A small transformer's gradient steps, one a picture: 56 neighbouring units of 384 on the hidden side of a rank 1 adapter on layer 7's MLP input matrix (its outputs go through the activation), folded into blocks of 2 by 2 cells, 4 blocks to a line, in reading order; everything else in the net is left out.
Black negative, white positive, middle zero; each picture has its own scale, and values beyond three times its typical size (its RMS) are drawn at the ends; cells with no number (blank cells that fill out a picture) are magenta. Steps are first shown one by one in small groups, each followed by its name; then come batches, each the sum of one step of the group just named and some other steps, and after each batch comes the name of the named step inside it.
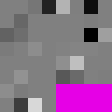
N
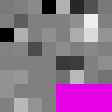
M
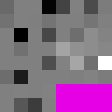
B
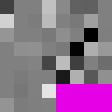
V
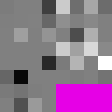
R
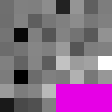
B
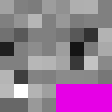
N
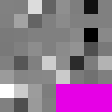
N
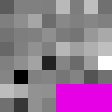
R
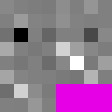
N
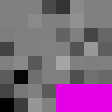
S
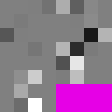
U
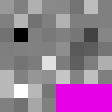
U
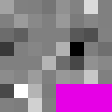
U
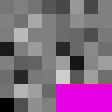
S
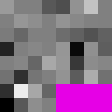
S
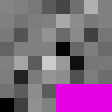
S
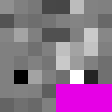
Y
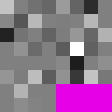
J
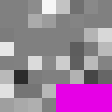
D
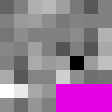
D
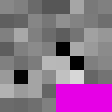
Y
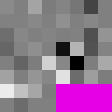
J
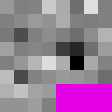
D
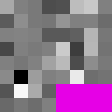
Y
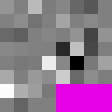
J
